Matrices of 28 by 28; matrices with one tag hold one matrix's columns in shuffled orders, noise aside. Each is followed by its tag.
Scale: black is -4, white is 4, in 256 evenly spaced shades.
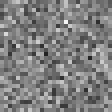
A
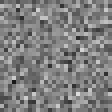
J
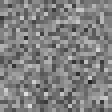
J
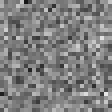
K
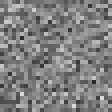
J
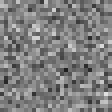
K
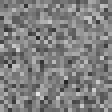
J
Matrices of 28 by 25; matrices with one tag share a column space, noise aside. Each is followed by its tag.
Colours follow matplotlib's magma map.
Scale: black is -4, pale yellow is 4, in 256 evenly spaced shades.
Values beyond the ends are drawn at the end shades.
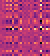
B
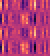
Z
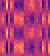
Z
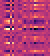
B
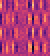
Z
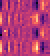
Z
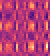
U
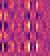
U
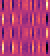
Z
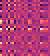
B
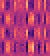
Z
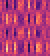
Z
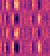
Z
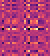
B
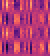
Z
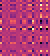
B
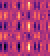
U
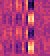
Z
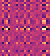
B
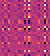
B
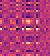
B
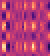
U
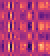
U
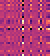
B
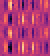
Z
